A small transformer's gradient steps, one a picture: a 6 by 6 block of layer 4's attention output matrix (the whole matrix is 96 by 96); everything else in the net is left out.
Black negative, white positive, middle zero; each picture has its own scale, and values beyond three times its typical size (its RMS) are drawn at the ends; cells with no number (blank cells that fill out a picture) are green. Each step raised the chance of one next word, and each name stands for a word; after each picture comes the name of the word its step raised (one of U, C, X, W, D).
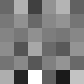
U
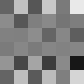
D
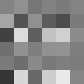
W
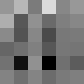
D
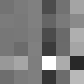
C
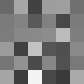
U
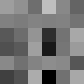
U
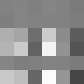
W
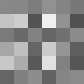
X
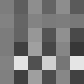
C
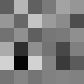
D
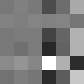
C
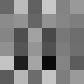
D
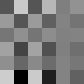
U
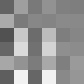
W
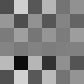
D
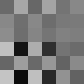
U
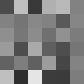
U
